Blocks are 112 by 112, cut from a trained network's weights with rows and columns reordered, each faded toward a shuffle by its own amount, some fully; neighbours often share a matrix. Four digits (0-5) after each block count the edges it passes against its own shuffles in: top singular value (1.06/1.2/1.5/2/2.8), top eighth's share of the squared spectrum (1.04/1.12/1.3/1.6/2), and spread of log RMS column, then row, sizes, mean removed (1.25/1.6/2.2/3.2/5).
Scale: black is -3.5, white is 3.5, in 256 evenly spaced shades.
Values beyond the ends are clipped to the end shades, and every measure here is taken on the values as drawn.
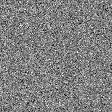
1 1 0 0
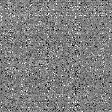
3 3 3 1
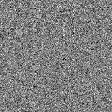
3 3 1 0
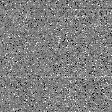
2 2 2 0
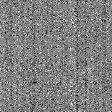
3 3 0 2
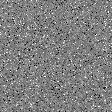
0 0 0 0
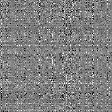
3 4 4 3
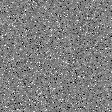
0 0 0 0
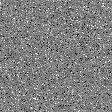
0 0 0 0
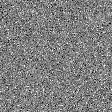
1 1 0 0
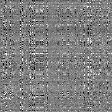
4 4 4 2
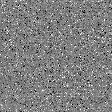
1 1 1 0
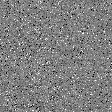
1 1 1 0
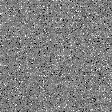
1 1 1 0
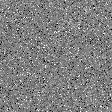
0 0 0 0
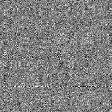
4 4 2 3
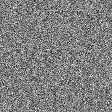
1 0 0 0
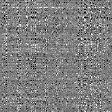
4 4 4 2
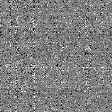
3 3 3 2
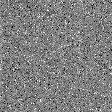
1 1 0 1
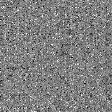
2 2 0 2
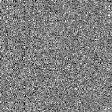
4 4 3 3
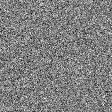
1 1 0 0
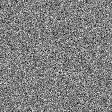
1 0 0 0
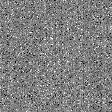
2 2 0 2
